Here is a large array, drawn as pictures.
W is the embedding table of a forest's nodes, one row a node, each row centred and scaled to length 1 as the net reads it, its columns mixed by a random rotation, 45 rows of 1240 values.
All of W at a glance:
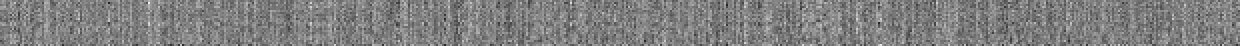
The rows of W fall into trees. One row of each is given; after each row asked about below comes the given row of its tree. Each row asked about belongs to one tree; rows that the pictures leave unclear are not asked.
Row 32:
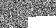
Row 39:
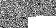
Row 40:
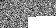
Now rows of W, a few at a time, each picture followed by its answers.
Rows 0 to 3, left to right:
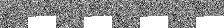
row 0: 39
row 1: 32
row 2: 39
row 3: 39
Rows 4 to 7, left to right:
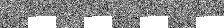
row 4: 39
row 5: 32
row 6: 39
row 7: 39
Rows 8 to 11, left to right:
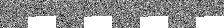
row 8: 32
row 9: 39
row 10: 40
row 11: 32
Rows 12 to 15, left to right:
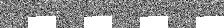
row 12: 32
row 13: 39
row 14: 32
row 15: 32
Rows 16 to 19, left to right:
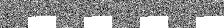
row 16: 39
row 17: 32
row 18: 32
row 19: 32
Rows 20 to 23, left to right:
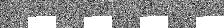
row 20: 40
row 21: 32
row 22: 39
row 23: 39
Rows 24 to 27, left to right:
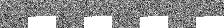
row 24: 39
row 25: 39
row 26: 39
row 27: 32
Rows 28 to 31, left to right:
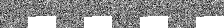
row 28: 32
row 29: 32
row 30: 39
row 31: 32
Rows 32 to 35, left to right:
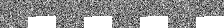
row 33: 40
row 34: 39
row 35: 40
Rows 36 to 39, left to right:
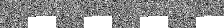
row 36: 40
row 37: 39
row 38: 40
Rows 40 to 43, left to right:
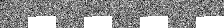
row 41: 40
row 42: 39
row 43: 40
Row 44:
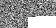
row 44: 32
